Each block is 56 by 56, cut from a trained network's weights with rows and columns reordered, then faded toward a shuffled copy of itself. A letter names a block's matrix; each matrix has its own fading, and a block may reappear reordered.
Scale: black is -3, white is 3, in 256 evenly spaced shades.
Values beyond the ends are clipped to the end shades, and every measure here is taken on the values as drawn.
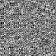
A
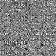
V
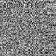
A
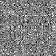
V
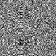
A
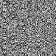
A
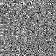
V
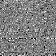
V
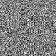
A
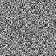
A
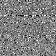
V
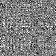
V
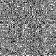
V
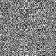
A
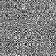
A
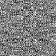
A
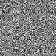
A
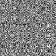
A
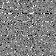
V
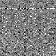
V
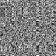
A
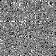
V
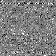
V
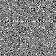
V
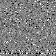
V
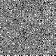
V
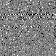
V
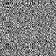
A
